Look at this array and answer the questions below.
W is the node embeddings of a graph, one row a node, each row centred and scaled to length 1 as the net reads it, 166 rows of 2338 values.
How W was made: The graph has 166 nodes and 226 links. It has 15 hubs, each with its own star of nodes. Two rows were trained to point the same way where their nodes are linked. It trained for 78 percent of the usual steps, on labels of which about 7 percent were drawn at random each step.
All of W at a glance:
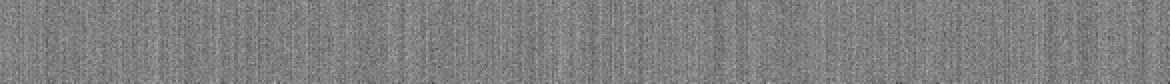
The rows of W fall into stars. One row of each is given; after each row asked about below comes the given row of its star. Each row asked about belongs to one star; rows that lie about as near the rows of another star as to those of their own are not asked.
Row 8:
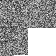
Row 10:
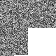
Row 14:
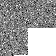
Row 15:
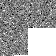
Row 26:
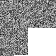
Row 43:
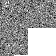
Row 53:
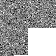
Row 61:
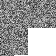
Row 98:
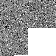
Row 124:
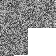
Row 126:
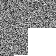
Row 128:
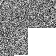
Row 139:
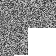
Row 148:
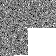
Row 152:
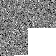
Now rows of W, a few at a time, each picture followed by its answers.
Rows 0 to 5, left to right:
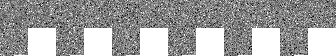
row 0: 15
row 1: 8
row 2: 43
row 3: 8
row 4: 98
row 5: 14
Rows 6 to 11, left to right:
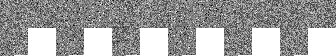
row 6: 152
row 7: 43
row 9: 152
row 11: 152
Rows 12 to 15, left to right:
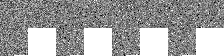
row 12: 14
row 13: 139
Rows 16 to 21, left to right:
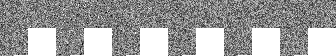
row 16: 152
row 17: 98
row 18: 10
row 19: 139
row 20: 26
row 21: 139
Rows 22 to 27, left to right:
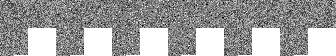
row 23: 152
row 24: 14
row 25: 43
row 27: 8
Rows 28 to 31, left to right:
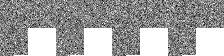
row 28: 148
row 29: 15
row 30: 61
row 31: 124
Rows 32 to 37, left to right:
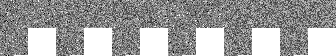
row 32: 152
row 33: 148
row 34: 139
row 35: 128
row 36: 53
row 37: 148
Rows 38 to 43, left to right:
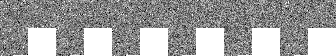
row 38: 26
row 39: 98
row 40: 53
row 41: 43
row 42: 15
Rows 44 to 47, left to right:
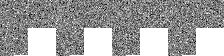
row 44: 148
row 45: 126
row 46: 148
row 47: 128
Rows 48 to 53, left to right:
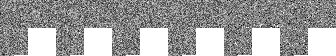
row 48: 98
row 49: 14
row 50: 53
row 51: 128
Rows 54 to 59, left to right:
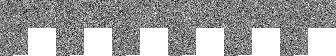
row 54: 139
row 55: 152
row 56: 152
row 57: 8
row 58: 26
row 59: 148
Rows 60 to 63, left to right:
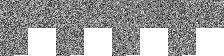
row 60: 8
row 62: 43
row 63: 139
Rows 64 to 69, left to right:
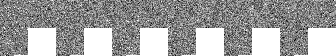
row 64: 152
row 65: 98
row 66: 15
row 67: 8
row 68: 152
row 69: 98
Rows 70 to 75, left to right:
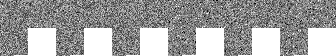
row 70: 124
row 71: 98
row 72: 61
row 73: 128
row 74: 14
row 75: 139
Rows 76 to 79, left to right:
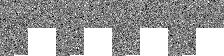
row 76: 61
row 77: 53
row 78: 139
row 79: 10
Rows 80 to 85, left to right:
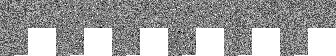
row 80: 53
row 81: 10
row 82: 61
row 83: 26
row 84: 98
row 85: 14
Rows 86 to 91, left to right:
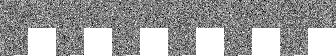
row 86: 124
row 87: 26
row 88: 15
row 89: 61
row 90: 124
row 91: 139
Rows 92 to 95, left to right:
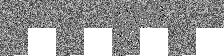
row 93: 53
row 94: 26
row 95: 10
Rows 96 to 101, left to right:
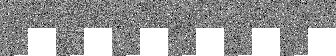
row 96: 98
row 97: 128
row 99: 61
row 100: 128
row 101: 124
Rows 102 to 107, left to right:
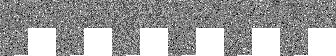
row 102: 98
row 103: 128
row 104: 15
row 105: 26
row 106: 8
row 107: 139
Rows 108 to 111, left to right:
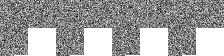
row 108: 139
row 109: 43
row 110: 8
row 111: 61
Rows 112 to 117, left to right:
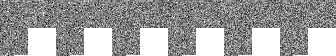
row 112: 152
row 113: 148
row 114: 98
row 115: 43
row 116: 61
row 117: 43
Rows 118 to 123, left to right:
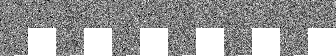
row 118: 128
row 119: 148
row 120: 8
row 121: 15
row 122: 8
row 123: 148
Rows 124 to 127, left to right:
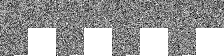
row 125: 43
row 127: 14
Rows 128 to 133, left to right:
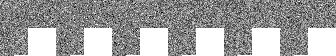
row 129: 128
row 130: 98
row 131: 14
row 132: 139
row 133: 43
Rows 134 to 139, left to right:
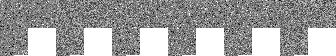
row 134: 126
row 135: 126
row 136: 128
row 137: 10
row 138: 152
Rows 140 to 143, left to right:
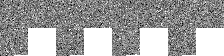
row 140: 152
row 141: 148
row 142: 14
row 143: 10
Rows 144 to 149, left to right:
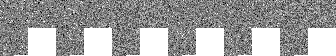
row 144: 53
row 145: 148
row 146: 53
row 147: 43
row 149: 61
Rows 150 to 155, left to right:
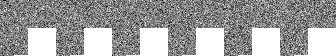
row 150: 8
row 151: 14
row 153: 15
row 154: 124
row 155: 14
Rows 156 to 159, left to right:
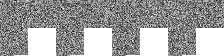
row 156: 15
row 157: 139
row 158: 8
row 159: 128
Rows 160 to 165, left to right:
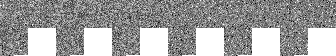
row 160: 10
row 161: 124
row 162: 10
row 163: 8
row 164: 124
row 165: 14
